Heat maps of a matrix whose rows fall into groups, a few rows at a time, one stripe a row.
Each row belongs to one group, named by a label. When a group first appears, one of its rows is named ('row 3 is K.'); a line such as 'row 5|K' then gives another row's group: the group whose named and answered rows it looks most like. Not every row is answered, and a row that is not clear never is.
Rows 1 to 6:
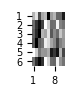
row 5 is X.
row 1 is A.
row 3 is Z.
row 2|Z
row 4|Z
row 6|Z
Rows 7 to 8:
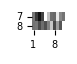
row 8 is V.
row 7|Z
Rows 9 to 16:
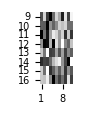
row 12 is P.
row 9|V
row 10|P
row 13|X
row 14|V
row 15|X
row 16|X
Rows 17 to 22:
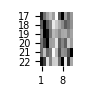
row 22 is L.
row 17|L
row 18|Z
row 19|Z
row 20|Z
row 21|A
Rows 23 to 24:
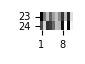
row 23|L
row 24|V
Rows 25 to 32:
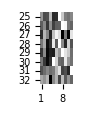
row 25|P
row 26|P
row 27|V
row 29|P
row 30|Z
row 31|V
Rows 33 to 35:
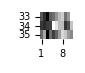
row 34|Z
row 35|P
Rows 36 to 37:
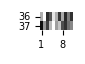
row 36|A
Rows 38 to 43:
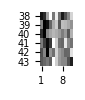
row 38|L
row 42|V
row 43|Z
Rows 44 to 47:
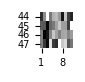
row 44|L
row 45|V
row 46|Z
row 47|P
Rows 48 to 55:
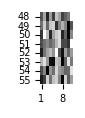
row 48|V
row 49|A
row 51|V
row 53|X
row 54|V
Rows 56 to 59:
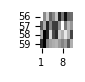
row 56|X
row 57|P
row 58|P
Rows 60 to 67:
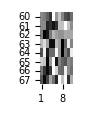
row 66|Z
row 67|P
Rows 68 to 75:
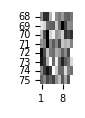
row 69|X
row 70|A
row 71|P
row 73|L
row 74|Z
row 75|V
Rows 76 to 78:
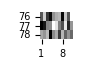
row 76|V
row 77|L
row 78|X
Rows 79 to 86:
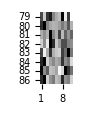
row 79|V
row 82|X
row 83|V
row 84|L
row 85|A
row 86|L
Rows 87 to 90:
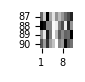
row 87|A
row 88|L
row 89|A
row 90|A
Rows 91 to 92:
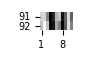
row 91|X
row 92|X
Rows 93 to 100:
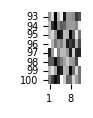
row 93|A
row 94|P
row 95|X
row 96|X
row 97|L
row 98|V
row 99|X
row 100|Z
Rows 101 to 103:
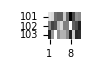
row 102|A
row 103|L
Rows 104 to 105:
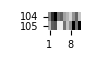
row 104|P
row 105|A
